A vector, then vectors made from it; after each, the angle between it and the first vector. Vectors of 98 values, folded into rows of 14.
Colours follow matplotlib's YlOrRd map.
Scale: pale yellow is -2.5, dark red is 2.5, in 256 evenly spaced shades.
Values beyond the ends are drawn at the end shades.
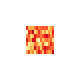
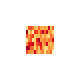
nearly opposite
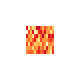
partly aligned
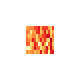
partly aligned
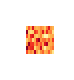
nearly opposite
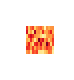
partly opposed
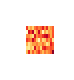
nearly parallel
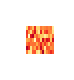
partly opposed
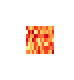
nearly parallel
